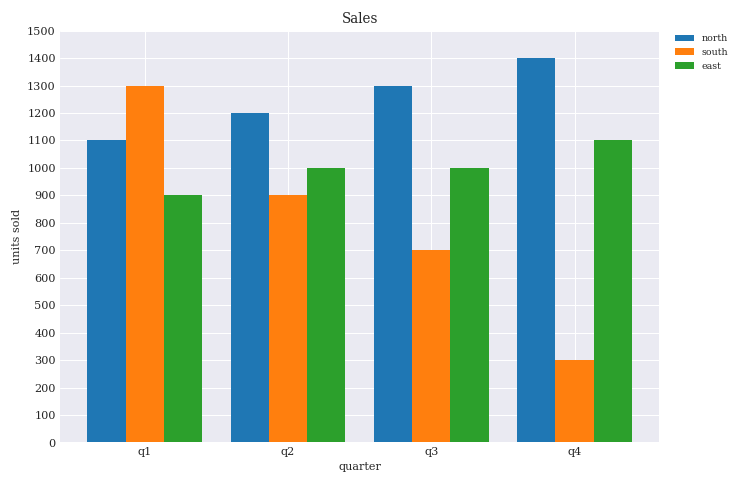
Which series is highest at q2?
north
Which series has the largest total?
north
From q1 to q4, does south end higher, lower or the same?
lower
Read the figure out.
Title: Sales
x-axis: quarter, ticks q1 q2 q3 q4
y-axis: units sold, ticks 0 100 200 300 400 500 600 700 800 900 1000 1100 1200 1300 1400 1500
Legend: north, south, east
Values:
north: 1100 1200 1300 1400
south: 1300 900 700 300
east: 900 1000 1000 1100
